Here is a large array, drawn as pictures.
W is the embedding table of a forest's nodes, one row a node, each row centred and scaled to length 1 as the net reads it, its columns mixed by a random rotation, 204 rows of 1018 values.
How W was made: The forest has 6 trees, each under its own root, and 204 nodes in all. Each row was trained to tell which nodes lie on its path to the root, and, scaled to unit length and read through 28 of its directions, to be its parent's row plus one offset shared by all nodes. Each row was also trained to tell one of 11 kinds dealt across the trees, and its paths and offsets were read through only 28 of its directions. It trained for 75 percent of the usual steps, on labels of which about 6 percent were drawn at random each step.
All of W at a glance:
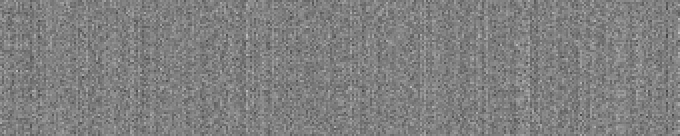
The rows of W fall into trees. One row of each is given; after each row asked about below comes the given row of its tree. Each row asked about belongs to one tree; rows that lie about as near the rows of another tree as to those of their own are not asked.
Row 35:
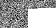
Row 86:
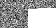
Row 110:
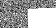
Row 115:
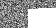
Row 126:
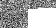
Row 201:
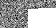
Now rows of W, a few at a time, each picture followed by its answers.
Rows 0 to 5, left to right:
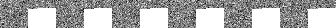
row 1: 201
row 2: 35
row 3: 201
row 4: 115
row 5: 110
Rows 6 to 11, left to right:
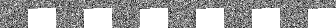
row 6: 201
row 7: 35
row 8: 115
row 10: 201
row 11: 35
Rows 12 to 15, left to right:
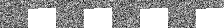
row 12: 110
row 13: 201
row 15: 201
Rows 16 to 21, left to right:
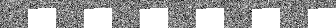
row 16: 126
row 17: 115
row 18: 115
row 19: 115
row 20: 201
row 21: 115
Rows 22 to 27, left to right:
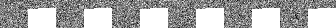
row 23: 126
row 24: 201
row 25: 110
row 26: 115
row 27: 86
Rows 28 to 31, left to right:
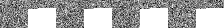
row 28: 110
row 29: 201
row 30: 110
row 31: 35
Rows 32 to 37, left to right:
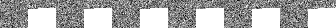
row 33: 35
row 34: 115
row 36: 110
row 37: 86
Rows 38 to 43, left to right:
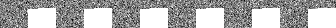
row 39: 201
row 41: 35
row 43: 201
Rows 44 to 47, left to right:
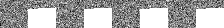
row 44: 110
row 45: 115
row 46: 35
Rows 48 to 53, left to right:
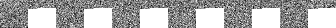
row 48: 86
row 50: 115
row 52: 115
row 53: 35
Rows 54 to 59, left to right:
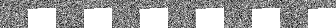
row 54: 35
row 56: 35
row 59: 201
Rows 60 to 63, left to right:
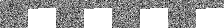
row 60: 110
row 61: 126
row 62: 115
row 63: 35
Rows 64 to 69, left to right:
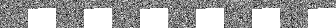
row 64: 35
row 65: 35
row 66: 35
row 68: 86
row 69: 35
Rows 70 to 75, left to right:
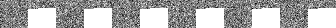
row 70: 110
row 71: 201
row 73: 201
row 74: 110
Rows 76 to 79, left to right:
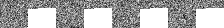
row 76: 35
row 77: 115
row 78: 201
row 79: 86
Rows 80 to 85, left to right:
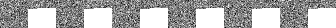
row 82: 201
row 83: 35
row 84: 35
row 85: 86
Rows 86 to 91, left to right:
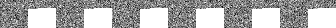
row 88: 115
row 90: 35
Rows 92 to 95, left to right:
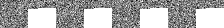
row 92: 201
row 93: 201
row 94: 86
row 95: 201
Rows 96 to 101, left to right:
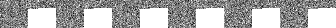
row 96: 110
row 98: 35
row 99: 35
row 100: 115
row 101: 35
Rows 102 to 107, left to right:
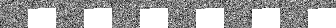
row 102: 86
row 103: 201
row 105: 35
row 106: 201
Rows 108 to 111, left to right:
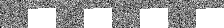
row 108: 35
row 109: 110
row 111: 35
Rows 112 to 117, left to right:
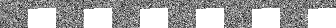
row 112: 86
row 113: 115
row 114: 110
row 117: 115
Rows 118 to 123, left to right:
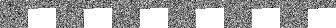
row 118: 35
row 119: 35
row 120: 115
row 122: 35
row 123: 115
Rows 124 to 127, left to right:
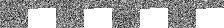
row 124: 35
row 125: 35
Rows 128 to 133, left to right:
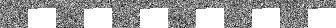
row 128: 35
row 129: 86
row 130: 201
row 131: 201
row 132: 201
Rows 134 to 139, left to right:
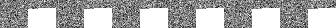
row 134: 110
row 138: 110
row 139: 35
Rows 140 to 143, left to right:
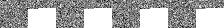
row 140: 115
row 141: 35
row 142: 35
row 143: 35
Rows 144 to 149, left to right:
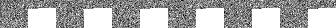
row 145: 35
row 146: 201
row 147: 110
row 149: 115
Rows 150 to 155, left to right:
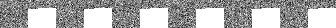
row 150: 126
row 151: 115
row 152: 110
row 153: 110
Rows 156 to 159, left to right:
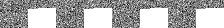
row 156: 110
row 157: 35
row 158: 115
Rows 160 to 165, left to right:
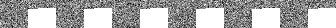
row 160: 35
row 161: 201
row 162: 115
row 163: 201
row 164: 35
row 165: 86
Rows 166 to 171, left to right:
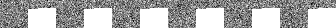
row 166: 201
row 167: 110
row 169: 110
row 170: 86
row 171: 86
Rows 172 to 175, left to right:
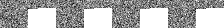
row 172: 201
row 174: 110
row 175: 201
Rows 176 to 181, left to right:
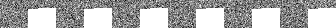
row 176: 115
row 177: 86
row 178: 115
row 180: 110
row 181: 126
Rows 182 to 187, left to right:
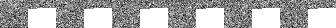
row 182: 86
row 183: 115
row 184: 201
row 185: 115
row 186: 201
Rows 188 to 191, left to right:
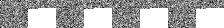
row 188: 201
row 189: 110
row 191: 86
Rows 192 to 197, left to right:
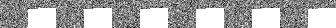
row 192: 115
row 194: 201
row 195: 115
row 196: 35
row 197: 110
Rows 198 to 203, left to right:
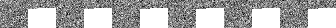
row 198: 110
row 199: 35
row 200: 201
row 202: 35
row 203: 115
